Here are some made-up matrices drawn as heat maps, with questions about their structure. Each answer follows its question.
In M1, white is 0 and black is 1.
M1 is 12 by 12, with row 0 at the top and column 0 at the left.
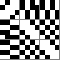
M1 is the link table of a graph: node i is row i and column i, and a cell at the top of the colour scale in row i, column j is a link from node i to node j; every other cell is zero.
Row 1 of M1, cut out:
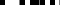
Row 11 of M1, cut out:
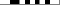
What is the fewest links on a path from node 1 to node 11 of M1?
2
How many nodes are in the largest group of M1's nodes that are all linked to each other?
6
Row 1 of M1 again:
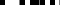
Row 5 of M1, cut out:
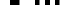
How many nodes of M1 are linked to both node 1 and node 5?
1
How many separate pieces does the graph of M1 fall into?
1
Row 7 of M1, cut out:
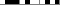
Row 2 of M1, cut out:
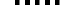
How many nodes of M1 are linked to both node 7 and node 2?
4
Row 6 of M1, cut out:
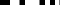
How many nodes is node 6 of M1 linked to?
5
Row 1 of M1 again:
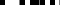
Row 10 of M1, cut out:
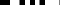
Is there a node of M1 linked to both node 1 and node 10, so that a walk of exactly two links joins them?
yes
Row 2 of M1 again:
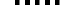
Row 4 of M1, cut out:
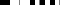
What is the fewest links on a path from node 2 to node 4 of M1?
3
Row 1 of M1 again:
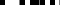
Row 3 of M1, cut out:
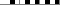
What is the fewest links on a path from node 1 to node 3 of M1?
2
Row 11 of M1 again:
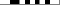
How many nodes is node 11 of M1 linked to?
5
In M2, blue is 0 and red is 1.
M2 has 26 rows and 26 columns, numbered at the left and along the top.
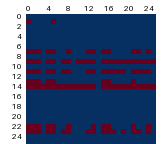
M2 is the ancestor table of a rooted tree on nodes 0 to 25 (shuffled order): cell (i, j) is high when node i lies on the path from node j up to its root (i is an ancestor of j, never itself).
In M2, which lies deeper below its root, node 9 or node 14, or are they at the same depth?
node 9
